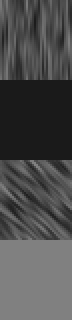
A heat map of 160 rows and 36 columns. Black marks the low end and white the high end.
It is made of 4 by 1 panels. Panel 1,1: low, streaked downward. Panel 2,1: very low, flat. Panel 3,1: low, slanting down to the right. Panel 4,1: middling, flat.
